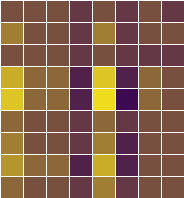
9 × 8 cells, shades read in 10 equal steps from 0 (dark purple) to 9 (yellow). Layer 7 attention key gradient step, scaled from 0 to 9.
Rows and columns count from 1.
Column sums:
45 30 30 15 49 13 28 25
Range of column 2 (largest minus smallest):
1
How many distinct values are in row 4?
5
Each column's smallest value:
3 3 3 1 3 0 2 2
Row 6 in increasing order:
2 2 3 3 3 3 4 4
